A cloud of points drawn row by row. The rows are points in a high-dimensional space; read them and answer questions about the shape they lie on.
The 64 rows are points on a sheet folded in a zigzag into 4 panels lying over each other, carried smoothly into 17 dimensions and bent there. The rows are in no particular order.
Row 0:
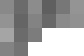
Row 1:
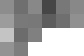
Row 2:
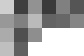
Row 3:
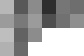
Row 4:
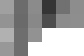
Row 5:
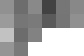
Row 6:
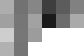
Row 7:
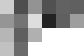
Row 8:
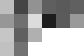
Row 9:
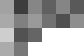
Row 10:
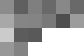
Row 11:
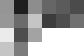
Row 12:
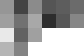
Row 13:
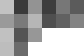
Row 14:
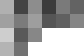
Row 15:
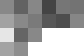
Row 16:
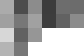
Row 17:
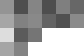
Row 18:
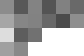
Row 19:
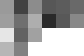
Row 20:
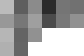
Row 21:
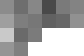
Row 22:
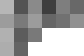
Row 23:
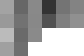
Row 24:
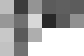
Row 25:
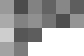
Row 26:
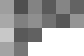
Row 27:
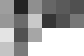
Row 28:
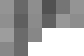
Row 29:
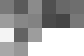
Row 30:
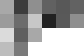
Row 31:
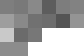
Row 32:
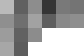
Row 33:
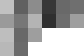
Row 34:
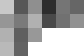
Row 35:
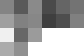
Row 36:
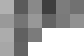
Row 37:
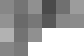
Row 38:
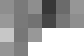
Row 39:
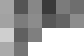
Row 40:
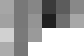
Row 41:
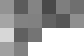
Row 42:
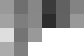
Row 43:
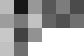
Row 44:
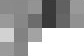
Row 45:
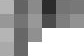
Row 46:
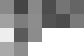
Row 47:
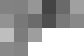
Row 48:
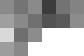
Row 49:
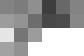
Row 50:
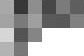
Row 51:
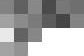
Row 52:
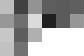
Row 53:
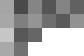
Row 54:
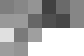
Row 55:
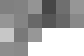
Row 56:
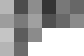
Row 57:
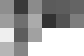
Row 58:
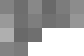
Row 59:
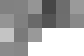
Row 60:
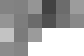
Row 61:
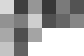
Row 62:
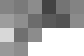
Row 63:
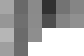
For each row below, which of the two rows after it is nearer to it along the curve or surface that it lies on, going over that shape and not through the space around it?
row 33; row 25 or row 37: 37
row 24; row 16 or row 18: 16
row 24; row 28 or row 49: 49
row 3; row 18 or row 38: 18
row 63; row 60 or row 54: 60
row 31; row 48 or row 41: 41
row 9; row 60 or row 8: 60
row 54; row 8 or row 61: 8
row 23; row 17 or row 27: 17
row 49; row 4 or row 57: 57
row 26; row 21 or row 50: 50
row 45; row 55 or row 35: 55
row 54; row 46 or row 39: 46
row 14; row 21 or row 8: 21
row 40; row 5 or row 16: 16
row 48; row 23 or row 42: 23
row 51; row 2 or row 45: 45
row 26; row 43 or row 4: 43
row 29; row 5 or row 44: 44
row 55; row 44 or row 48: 48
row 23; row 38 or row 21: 21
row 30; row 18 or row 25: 18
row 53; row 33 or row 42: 33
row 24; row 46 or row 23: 46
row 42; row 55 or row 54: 54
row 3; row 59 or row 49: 59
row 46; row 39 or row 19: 19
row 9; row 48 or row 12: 48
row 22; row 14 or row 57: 14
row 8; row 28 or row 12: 12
